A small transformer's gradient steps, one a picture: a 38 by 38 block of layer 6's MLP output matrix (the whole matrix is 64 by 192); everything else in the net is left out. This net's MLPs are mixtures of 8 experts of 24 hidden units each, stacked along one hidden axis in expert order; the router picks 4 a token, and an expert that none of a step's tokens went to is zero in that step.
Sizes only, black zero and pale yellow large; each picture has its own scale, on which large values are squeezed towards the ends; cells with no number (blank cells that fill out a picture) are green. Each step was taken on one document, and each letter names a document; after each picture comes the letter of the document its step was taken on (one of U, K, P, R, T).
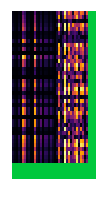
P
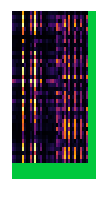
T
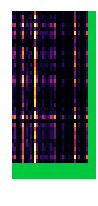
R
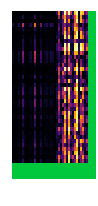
P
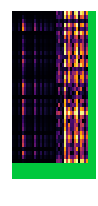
P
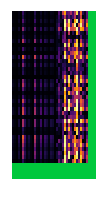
P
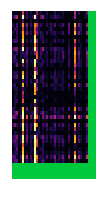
R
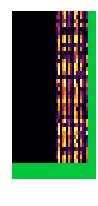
T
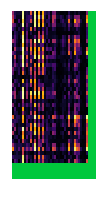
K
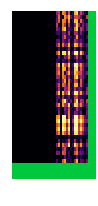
T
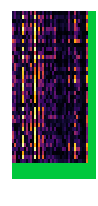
K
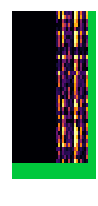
T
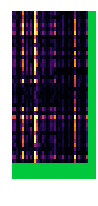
R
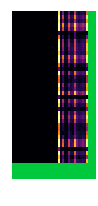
T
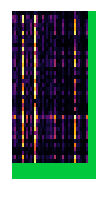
R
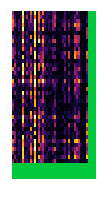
K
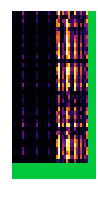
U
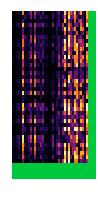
P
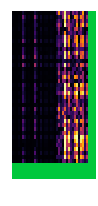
P
